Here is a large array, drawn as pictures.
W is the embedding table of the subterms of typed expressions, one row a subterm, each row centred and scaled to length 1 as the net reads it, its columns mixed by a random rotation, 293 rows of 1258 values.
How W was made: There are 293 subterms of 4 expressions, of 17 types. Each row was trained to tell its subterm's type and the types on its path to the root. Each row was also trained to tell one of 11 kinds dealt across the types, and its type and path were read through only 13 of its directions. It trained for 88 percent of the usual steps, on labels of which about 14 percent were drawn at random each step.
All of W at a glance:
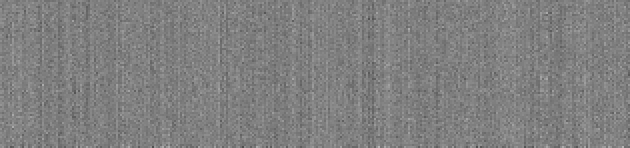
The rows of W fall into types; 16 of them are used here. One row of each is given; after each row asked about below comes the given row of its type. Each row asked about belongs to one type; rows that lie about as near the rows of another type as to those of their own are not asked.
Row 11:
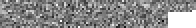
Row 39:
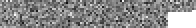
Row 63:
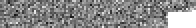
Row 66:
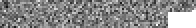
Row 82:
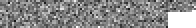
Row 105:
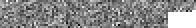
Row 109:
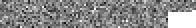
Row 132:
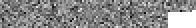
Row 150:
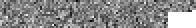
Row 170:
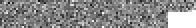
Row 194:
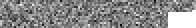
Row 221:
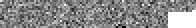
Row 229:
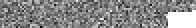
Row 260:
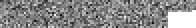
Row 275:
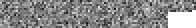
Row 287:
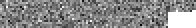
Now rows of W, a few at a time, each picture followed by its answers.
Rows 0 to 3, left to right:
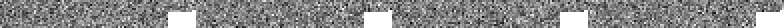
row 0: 109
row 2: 275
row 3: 229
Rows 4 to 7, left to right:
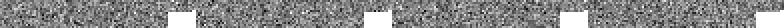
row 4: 150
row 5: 194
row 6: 39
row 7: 275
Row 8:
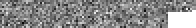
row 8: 170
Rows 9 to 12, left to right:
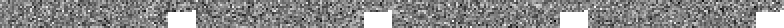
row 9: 82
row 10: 66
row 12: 170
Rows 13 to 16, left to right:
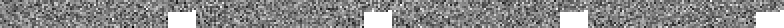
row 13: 11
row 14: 287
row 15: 170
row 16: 63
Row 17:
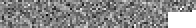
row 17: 105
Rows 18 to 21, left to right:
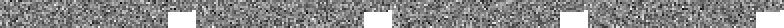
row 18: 105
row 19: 132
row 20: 260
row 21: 109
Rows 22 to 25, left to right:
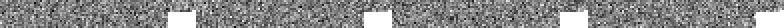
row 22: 39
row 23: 82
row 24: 63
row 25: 63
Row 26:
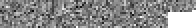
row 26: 39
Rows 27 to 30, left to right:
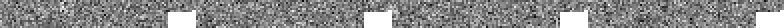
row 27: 39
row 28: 170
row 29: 11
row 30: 132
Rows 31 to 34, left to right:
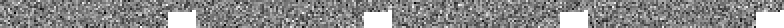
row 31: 275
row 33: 63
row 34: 287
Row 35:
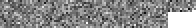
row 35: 170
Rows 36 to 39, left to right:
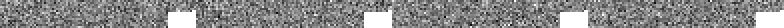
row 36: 82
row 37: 66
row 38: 132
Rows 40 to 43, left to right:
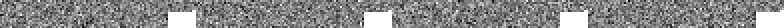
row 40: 275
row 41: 109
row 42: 150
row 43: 221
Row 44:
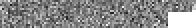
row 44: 229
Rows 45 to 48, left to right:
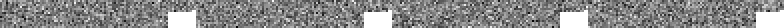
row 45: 66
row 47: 170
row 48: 287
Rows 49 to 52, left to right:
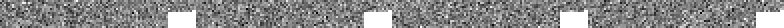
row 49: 66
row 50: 132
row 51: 260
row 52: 229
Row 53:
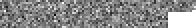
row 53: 66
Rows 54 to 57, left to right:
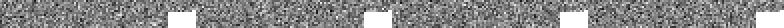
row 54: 66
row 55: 39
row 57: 260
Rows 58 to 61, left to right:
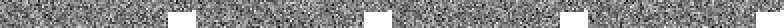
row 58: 11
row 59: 275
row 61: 170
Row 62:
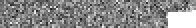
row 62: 63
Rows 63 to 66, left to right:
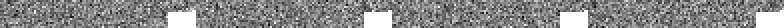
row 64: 287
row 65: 132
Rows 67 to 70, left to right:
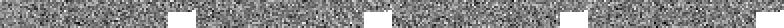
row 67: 150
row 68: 194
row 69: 170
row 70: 105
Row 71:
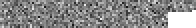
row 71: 109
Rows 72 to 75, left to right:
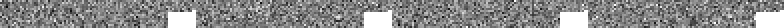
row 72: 66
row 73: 39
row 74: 109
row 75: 221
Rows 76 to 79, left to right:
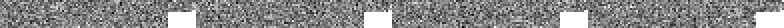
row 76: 229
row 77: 194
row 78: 150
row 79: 63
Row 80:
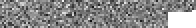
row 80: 150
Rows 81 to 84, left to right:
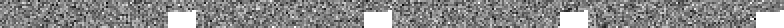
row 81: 287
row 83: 63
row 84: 260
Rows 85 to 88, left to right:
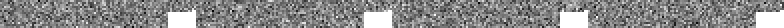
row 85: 170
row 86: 194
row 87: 287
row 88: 275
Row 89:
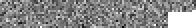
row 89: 221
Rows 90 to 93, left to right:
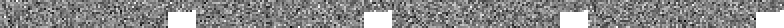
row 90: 105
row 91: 11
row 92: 221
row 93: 275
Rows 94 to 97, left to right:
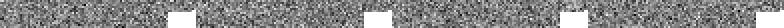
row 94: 221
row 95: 170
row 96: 287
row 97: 260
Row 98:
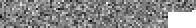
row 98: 150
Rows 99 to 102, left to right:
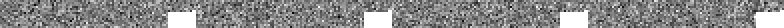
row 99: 132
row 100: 11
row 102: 82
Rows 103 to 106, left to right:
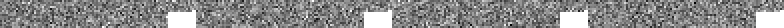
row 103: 229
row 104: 260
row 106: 287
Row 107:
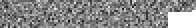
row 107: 66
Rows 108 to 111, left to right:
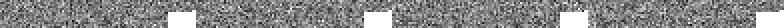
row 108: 221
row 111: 260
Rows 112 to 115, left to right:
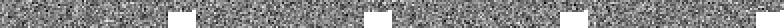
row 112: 260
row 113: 221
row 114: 221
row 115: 105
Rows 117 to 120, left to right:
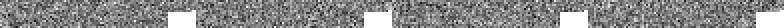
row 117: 260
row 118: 229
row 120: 63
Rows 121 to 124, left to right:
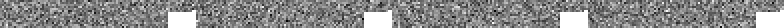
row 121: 150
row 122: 109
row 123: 287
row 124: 66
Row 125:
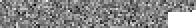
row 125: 132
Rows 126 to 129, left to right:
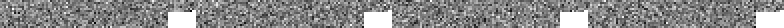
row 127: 105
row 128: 275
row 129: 287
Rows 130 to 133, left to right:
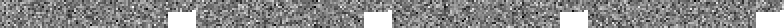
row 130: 105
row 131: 82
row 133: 194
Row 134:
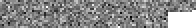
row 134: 132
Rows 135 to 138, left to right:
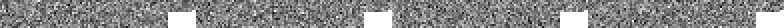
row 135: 275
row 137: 260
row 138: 150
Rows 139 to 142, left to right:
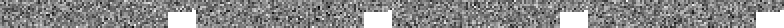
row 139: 105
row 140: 39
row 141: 170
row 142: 275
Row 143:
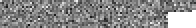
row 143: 66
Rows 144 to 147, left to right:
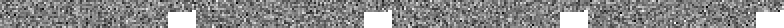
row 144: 275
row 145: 194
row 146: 66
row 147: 229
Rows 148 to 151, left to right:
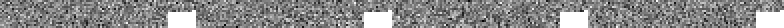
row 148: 275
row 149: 194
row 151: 260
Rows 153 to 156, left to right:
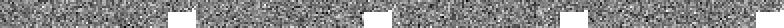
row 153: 170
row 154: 39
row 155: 260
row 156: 194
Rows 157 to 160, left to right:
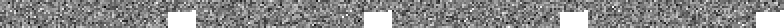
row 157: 82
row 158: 82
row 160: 221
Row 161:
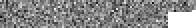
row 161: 66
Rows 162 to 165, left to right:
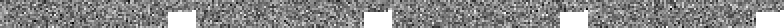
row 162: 260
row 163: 194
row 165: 11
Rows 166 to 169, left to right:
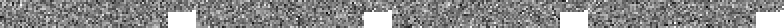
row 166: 194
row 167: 39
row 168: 11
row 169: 170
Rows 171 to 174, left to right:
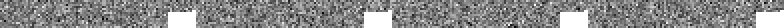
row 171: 170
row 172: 170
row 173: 221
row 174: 287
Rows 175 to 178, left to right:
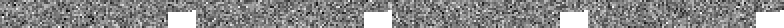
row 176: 229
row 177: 109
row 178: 287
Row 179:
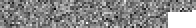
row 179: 170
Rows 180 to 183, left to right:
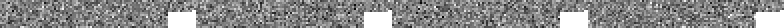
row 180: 82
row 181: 39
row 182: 109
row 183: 39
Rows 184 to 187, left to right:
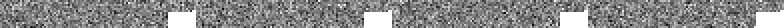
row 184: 194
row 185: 109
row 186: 229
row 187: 194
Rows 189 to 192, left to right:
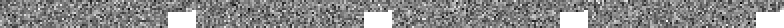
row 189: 63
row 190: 11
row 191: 39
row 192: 66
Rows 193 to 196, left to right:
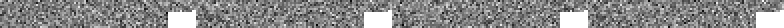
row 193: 221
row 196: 194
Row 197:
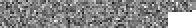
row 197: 66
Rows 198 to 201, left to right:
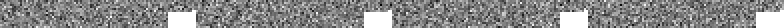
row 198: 260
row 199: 275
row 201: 105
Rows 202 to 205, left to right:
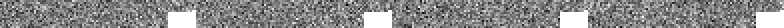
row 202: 194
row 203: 109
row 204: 109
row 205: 194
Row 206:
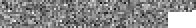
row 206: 275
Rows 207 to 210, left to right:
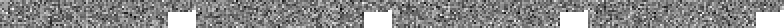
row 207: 170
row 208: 221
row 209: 229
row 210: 229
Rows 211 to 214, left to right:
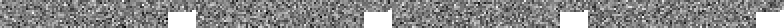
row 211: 275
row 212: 221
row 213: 287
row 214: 66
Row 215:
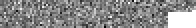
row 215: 63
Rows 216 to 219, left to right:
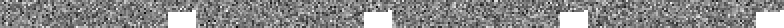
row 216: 105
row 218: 39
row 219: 82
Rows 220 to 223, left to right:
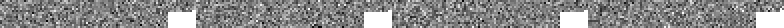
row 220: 229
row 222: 275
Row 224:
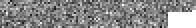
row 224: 170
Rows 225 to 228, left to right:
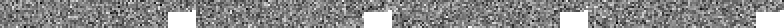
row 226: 63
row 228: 287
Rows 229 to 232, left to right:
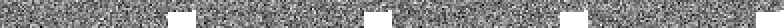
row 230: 105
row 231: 229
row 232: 194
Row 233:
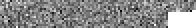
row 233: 105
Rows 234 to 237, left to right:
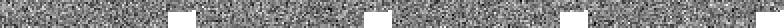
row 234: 170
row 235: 39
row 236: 260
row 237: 170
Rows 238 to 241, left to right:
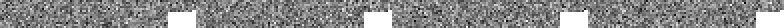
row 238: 275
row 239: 260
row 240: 150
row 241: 109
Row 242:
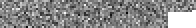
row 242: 150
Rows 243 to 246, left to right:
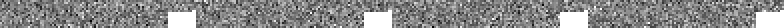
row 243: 11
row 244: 66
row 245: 229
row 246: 170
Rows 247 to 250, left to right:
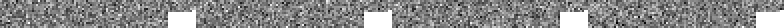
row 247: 66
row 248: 260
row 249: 287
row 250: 287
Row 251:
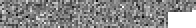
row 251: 11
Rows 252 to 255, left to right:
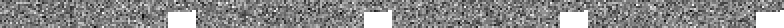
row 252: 11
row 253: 66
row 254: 221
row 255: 287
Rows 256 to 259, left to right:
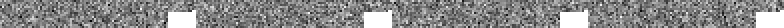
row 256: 150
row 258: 275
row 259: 132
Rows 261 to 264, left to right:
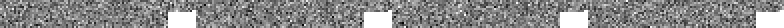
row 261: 287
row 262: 132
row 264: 221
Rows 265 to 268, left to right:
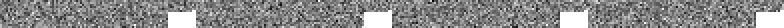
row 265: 275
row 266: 39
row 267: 221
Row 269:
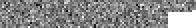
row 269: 11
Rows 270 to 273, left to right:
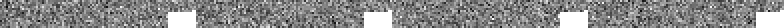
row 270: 66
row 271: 63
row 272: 109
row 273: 82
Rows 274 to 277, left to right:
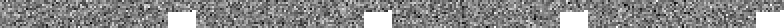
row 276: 11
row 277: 11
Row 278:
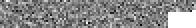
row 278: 229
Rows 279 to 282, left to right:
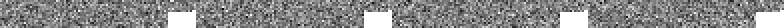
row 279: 194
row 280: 260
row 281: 194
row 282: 194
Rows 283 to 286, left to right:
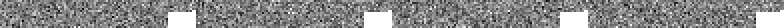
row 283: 109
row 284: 66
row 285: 63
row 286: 11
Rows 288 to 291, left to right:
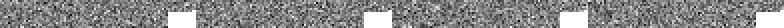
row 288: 105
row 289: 132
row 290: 194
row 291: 66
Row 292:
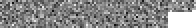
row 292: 194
